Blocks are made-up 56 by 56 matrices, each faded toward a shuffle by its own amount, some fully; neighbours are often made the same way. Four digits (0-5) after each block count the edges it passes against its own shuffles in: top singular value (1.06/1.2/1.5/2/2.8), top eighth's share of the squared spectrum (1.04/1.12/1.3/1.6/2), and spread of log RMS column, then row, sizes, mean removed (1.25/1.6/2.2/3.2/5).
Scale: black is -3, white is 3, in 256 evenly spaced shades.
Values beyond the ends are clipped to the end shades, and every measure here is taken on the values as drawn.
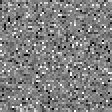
1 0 0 0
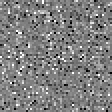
3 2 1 0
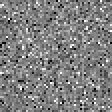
3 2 0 0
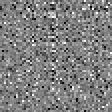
4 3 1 1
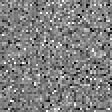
3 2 0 1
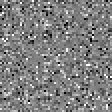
3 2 1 1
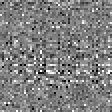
4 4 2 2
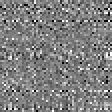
4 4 2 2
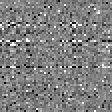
4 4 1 2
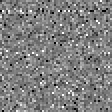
2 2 0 0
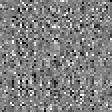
4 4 2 2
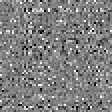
4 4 2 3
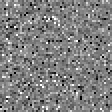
0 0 0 0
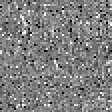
3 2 1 1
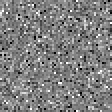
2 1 0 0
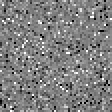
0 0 0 0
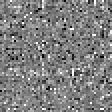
3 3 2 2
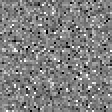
3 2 0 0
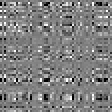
5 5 4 4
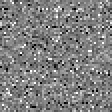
2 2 0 1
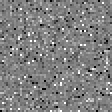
0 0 0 0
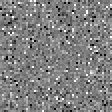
2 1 1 0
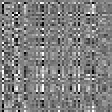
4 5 4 3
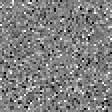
1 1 0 0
